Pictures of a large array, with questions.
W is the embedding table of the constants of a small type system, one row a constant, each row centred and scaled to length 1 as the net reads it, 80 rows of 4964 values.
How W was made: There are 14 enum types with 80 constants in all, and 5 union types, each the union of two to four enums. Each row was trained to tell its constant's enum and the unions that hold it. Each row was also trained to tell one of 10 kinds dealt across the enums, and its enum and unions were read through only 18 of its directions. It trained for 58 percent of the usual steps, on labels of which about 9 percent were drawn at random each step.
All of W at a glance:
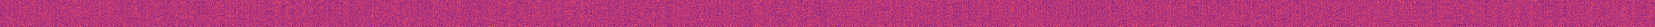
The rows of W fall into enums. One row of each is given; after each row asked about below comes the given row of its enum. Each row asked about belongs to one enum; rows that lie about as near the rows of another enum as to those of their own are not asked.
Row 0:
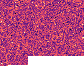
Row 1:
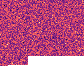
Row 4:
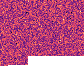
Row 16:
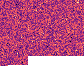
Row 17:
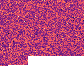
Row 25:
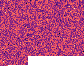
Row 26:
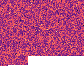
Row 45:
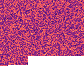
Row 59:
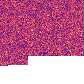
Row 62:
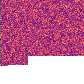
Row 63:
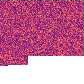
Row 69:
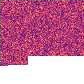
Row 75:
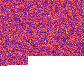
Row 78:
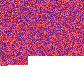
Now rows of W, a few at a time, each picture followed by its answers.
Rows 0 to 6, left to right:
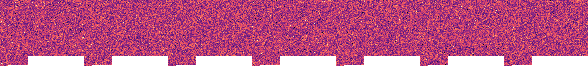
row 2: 16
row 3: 78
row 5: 26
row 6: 4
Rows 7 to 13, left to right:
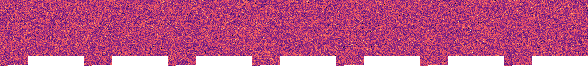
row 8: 4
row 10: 4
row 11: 62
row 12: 78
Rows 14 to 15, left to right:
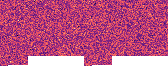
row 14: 59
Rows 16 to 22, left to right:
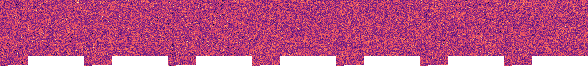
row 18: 17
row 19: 25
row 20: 26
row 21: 69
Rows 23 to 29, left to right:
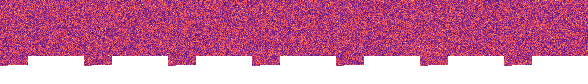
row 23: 62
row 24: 69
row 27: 16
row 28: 75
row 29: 78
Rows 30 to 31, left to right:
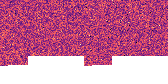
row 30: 4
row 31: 26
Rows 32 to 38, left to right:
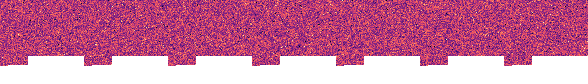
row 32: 62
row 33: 4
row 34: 26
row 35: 69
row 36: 26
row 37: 0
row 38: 1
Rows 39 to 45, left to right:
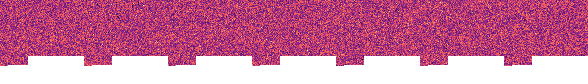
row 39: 63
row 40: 78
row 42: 78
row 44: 26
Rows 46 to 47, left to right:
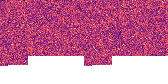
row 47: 69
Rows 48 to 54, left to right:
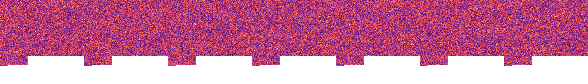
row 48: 4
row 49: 16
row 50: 78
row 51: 75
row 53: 59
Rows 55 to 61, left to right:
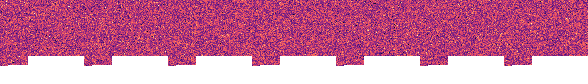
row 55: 59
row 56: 17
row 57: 16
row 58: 75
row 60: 69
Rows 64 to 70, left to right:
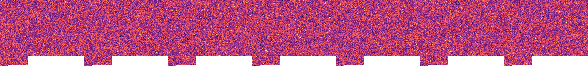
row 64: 69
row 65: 62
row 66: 17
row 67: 1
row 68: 75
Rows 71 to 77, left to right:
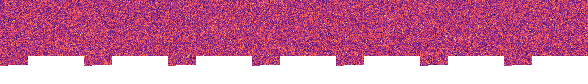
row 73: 62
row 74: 62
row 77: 75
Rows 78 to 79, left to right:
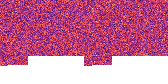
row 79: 0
